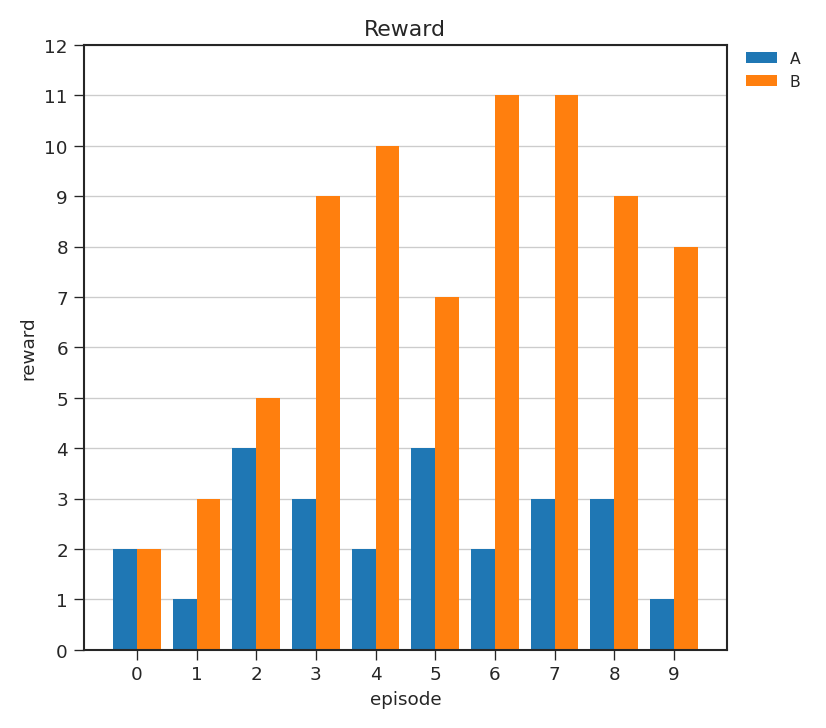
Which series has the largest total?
B
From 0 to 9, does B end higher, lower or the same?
higher
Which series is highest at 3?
B
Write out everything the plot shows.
Title: Reward
x-axis: episode, ticks 0 1 2 3 4 5 6 7 8 9
y-axis: reward, ticks 0 1 2 3 4 5 6 7 8 9 10 11 12
Legend: A, B
Values:
A: 2 1 4 3 2 4 2 3 3 1
B: 2 3 5 9 10 7 11 11 9 8
